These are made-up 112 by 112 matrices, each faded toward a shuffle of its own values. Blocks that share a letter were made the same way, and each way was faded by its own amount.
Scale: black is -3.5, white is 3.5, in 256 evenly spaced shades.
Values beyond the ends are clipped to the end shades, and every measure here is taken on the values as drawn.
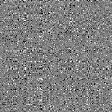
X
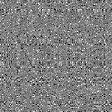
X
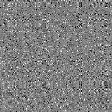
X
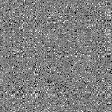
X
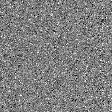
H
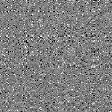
X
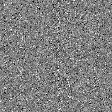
H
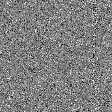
H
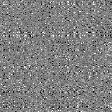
X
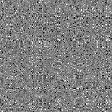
X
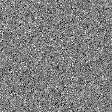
H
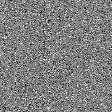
H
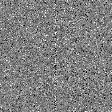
H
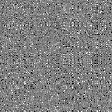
X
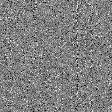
H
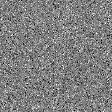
H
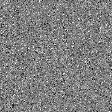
H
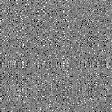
X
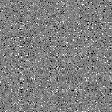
X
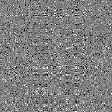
X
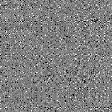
X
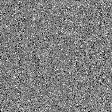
H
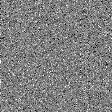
H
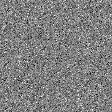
H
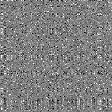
X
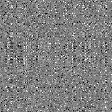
X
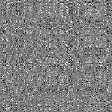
X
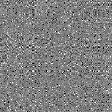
X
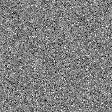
H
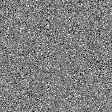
H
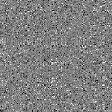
X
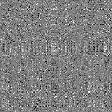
X
